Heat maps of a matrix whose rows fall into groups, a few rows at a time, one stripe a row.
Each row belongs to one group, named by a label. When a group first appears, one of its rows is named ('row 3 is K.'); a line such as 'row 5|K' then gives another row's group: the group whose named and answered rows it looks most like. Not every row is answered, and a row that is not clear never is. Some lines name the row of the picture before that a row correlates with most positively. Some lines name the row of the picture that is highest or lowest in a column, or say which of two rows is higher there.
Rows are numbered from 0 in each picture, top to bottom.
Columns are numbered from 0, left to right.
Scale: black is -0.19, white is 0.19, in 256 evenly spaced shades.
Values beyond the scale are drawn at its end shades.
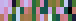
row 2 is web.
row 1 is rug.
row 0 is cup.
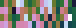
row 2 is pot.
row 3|cup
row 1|web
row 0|web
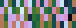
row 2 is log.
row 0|rug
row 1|cup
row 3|cup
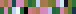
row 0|rug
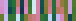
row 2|rug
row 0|pot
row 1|pot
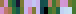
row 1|pot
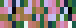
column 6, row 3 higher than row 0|Yes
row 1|cup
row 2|rug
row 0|rug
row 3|pot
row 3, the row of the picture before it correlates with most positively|1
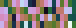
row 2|web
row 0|log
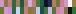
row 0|pot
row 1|rug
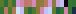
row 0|rug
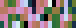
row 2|pot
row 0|log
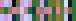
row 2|cup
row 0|cup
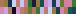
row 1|web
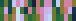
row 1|web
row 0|log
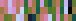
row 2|log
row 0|cup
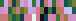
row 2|pot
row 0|rug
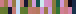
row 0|web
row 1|web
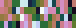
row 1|web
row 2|cup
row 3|pot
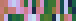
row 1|cup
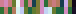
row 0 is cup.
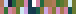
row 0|pot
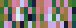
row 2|log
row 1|web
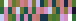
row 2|pot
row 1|web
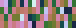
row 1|rug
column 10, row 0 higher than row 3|No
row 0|pot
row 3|cup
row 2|log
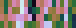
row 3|web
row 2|cup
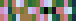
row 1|pot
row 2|web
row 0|web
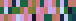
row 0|rug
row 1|rug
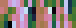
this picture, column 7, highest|0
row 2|log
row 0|cup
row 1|log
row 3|log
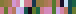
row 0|cup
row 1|log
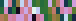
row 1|pot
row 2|cup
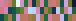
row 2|rug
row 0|cup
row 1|pot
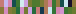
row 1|rug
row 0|cup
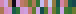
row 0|web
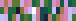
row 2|pot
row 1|pot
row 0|cup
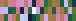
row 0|cup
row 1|pot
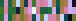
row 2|rug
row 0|web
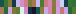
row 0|rug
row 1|log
